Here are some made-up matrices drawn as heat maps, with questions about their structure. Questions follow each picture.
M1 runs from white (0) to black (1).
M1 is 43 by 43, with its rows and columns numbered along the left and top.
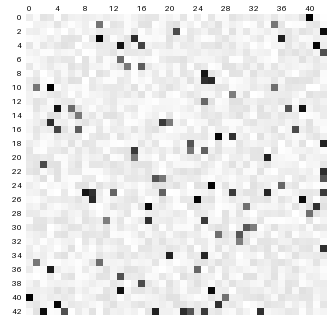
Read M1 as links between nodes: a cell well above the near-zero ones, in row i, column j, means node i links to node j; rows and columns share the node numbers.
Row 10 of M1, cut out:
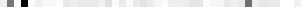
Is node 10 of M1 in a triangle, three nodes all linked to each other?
yes
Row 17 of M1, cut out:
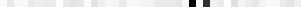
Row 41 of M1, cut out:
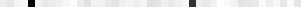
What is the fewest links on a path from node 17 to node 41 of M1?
2
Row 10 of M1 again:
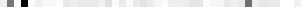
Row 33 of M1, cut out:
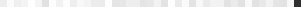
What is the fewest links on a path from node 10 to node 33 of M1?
6
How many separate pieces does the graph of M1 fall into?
2
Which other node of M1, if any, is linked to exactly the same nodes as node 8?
node 12
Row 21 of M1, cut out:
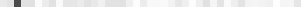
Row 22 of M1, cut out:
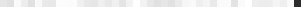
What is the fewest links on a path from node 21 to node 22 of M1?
3
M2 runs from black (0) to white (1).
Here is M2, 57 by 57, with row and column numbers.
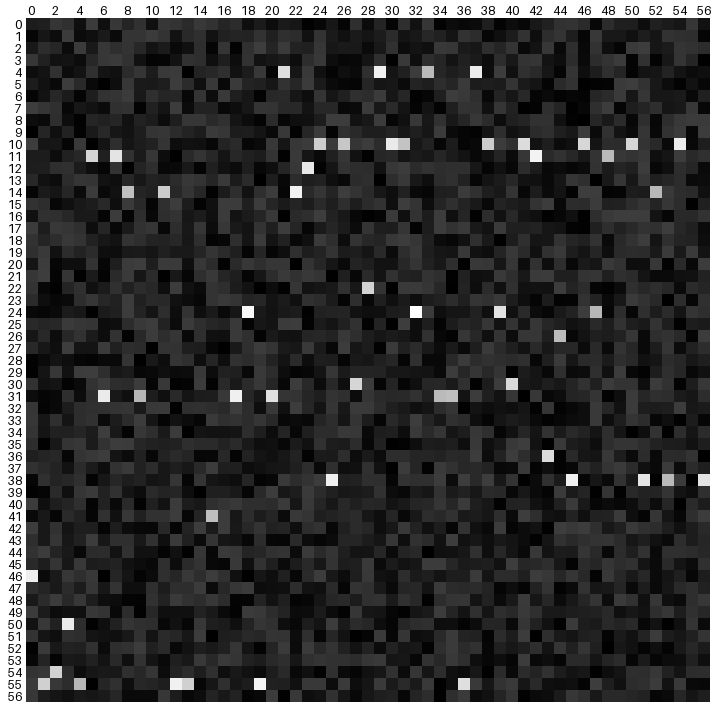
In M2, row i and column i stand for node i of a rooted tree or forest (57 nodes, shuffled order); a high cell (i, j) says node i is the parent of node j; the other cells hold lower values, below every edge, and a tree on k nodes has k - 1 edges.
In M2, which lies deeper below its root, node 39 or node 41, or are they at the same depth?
node 39
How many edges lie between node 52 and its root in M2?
1
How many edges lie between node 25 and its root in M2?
2
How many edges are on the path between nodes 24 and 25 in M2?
3
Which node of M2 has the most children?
10
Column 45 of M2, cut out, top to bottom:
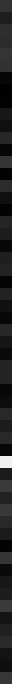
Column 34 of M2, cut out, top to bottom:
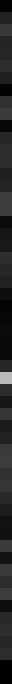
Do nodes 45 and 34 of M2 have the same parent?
no
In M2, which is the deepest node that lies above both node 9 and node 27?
10
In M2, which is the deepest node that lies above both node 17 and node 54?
10
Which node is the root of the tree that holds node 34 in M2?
10
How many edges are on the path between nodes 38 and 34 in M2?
3
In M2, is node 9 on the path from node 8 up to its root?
no
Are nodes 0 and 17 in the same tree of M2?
yes
